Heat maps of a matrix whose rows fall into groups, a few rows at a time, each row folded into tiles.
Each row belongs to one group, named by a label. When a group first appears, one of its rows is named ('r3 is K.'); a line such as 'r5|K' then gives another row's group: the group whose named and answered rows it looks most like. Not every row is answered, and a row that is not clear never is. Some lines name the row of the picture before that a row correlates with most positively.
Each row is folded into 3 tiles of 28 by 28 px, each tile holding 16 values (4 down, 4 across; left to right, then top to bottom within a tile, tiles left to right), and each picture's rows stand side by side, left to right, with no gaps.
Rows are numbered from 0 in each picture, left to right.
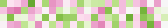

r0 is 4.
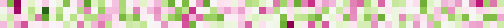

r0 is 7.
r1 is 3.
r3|4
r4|7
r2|3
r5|4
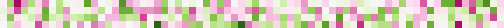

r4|7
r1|3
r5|7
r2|3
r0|7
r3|7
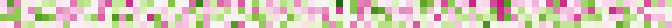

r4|3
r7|3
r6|3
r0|3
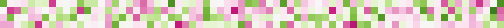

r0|4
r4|3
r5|4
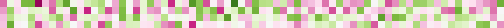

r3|4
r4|4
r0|7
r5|3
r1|3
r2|7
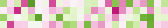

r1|4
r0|4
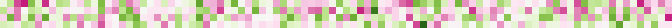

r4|3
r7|4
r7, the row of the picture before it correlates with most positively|1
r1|3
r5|3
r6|3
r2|7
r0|7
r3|4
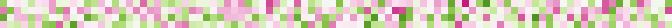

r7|4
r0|7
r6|7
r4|4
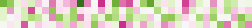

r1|7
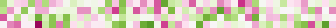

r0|4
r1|3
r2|4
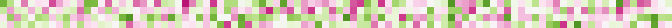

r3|4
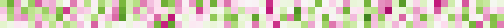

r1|3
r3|7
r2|4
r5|7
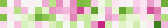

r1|3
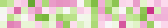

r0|4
